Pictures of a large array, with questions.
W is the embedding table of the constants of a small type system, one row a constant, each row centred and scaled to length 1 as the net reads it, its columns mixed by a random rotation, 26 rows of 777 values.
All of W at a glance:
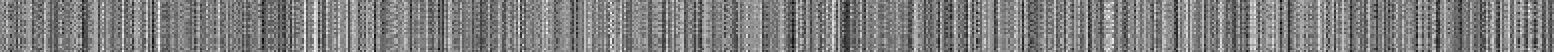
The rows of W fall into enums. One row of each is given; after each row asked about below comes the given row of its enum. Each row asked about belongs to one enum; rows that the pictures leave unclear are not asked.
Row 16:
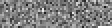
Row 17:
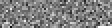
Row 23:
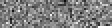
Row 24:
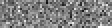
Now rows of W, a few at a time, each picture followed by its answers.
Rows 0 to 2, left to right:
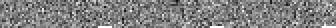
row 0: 16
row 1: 23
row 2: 24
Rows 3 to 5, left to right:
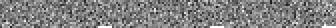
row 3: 17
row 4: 16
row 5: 24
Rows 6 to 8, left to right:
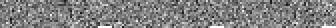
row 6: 23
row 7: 17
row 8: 24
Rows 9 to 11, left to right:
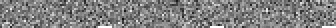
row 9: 17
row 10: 23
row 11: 16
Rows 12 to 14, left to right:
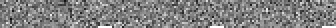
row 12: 23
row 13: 17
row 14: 16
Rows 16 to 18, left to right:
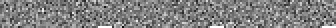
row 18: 17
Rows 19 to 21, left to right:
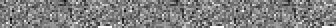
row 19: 23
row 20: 23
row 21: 23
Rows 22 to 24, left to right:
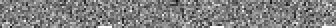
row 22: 17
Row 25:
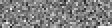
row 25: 17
